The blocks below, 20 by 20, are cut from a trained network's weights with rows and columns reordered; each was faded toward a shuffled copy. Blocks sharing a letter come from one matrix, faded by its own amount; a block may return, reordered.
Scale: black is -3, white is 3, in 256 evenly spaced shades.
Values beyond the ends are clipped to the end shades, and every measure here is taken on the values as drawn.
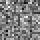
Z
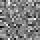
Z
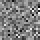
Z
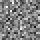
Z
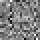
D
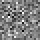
Z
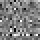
D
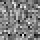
Z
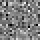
Z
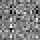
D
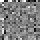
D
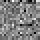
D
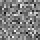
Z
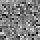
Z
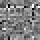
D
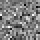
Z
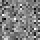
D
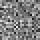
Z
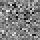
Z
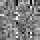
D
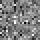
D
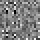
D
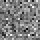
Z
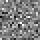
Z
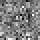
Z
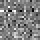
D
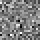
Z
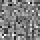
Z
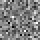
Z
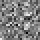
Z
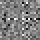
D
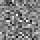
Z
